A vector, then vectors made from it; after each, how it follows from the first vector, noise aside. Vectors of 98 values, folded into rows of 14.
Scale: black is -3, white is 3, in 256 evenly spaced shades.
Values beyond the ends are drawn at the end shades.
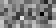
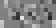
partly zeroed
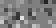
partly zeroed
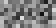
copied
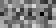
copied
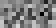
copied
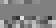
partly zeroed
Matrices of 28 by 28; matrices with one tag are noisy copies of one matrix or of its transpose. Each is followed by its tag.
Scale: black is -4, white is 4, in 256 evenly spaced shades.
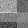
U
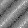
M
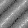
M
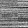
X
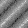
M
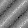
M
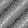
M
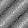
M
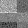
U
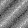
M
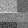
U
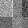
U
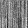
X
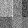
U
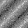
M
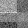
U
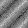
M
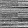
X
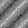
M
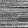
X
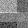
U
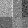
U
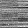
X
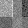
U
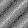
M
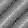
M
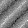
M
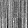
X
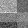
U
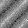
M
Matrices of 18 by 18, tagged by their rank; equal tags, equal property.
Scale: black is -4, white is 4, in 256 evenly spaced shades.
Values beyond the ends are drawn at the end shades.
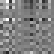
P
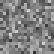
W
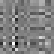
P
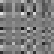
P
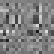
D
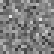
W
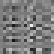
P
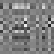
P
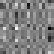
P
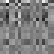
P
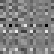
P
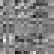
D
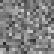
W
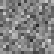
W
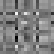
P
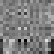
D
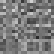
D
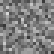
W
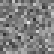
W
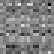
D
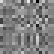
D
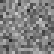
W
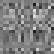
D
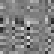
D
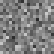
W
